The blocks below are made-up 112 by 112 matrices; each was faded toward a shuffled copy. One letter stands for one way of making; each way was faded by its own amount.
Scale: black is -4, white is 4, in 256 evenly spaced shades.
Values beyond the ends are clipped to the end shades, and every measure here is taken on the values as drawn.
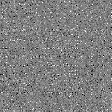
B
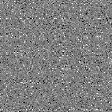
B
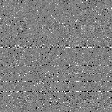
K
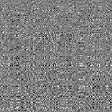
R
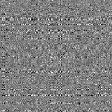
R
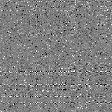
K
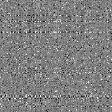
K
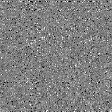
B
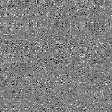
B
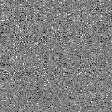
B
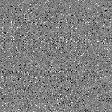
B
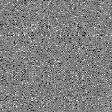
B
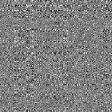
R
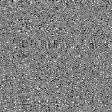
B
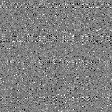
K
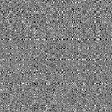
R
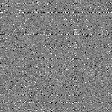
K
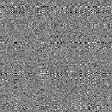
R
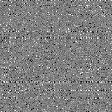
K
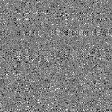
K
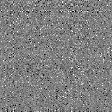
B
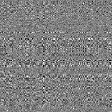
R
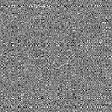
R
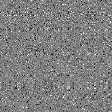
B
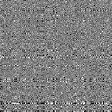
R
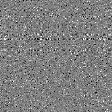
B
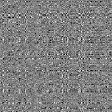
R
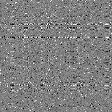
K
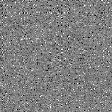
B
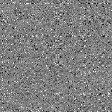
B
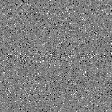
B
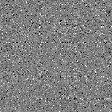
B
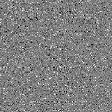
B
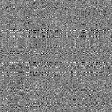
R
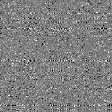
K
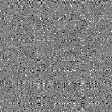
K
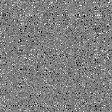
B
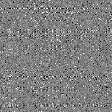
K
